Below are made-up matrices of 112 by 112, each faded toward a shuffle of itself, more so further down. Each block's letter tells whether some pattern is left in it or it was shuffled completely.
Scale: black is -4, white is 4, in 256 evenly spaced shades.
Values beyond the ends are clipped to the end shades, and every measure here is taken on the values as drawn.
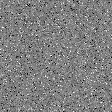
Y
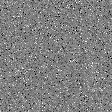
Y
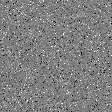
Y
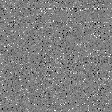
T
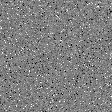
Y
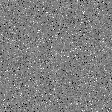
Y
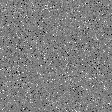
Y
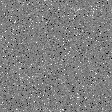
Y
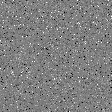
Y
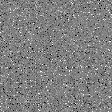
T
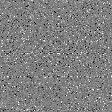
T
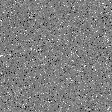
Y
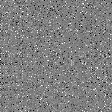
T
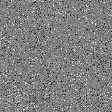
T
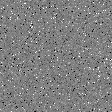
Y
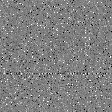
T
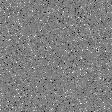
Y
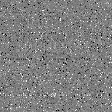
T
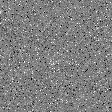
Y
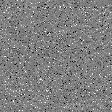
T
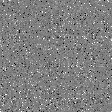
T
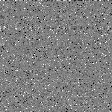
T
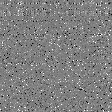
T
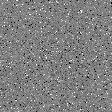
T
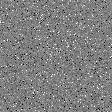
Y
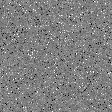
Y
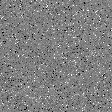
Y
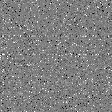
T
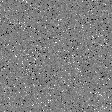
Y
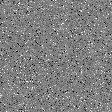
Y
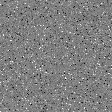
Y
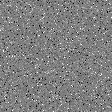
Y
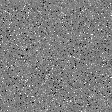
Y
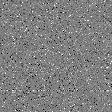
T
